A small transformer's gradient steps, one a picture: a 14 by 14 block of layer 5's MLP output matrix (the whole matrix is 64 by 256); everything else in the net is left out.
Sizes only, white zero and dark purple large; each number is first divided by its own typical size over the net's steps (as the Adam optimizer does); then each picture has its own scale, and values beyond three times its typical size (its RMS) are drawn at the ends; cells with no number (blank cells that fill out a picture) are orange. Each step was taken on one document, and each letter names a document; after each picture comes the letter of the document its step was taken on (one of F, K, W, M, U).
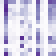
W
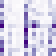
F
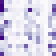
F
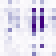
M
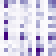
W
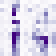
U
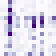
M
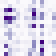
M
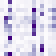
M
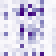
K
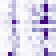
U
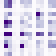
W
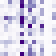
K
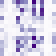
K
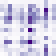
K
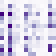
F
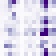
U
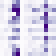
U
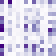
F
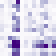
U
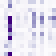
M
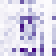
K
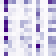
W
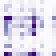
M
